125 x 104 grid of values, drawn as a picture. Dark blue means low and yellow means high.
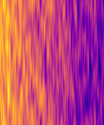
The field climbs toward the left. Streaks run downward. There are no lone odd cells.
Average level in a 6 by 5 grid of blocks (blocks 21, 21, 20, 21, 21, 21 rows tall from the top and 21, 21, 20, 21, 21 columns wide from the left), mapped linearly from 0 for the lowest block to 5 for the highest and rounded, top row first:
53311 | 53310 | 53210 | 44210 | 54210 | 54310
